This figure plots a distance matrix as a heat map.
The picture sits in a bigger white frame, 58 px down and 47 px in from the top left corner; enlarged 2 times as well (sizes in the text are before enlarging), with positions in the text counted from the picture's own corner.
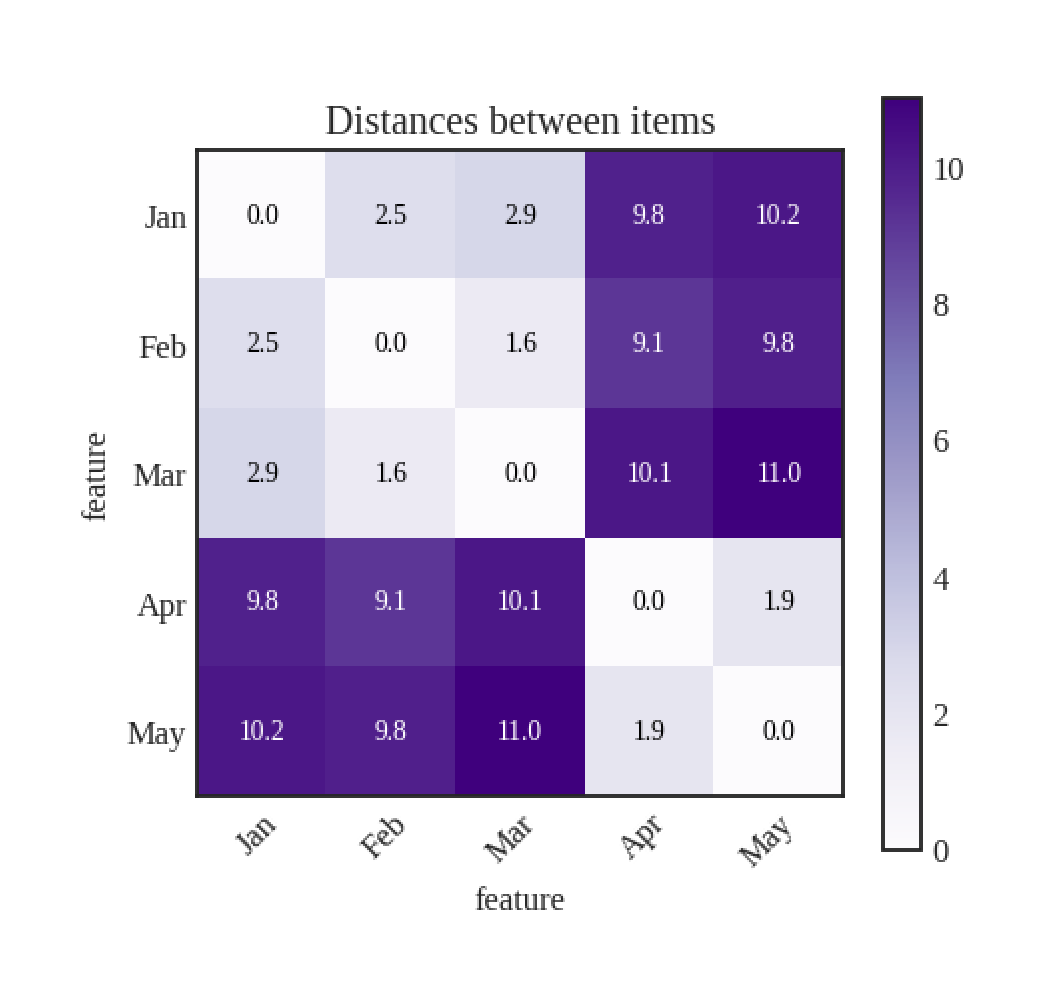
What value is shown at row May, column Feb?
9.8
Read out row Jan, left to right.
0.0 2.5 2.9 9.8 10.2
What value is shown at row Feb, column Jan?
2.5
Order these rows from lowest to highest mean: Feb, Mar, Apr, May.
Feb, Mar, Apr, May
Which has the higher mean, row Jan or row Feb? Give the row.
Jan
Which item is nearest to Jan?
Feb
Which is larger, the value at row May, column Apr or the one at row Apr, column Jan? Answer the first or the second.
the second
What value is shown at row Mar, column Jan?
2.9
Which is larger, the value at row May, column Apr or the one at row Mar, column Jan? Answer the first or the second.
the second
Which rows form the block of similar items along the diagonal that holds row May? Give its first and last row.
Apr to May
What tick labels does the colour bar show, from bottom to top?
0, 2, 4, 6, 8, 10
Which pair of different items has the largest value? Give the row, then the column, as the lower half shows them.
May, Mar
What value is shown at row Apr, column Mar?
10.1
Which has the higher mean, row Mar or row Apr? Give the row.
Apr
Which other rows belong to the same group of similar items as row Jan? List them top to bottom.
Feb, Mar
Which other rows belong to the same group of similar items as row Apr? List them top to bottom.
May
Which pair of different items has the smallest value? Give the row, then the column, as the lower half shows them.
Mar, Feb
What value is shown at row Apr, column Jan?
9.8
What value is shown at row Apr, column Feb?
9.1
